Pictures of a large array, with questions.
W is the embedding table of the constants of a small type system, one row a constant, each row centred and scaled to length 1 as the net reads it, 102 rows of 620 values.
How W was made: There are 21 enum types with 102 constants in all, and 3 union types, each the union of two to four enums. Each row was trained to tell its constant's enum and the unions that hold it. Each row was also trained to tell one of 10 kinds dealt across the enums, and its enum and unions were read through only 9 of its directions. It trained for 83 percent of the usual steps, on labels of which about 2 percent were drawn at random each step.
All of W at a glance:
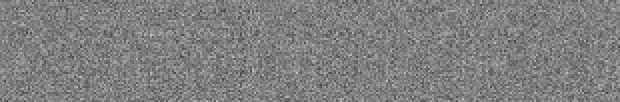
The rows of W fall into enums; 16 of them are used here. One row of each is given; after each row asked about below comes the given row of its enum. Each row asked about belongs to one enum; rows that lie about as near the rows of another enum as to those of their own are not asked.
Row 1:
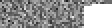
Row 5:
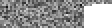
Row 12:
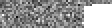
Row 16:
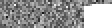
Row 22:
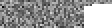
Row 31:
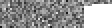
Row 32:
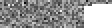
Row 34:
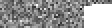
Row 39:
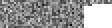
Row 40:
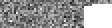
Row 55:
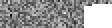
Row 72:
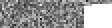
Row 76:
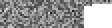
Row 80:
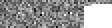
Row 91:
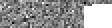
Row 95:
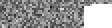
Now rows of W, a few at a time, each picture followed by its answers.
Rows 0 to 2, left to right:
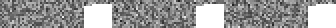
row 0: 72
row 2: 34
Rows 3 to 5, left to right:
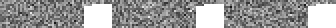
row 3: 5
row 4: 55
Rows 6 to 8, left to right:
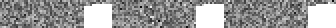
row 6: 76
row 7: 39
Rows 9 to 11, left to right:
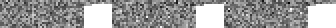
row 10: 32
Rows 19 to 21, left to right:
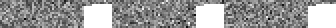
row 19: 16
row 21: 32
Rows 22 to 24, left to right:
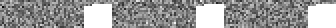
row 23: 80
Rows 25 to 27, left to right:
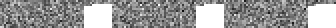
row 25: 76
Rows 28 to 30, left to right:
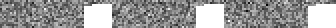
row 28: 55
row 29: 80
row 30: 1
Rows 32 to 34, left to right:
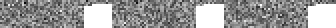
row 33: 39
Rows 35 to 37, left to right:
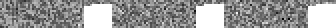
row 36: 34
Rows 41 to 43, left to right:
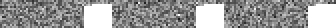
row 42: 5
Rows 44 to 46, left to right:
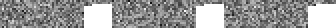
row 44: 34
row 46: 39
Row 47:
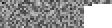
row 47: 1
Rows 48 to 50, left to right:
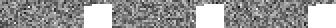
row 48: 55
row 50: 1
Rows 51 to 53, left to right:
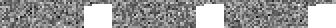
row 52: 22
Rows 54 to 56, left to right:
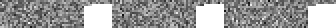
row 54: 22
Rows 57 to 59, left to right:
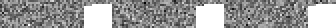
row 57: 72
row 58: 80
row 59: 16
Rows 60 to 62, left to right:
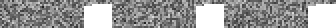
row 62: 72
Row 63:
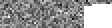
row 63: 32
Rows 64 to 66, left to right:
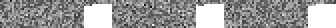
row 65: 32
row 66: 39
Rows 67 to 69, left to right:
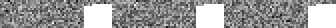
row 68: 72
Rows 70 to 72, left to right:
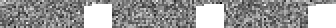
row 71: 80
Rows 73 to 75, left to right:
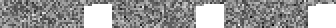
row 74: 39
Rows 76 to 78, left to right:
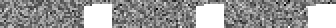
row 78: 5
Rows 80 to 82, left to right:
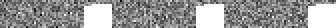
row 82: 34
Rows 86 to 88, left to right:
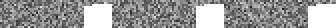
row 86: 16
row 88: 76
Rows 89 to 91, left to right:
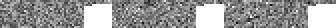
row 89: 55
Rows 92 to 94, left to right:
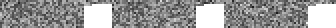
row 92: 72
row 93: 55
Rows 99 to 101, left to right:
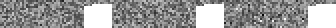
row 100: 34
